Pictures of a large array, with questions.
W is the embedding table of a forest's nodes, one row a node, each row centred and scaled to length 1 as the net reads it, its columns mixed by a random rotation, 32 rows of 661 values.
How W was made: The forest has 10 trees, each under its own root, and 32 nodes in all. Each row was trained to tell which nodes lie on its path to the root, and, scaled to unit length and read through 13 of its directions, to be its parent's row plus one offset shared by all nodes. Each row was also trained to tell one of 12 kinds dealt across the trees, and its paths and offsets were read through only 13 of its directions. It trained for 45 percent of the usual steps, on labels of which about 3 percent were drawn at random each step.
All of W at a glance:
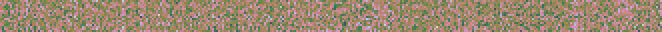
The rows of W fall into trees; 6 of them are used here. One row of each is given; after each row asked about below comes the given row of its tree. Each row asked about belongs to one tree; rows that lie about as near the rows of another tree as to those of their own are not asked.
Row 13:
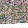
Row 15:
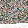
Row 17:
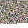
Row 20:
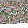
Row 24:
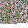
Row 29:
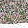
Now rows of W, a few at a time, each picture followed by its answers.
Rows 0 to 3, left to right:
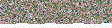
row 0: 15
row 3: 13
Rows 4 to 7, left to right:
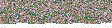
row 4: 24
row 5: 20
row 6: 17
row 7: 24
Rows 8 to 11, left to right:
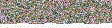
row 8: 20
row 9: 15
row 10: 13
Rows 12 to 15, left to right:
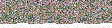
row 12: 24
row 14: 15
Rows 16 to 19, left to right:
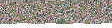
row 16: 17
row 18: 29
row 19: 29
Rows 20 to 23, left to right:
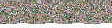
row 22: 24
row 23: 15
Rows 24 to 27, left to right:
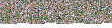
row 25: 24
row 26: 13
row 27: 29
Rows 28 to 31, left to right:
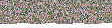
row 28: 13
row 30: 20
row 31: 13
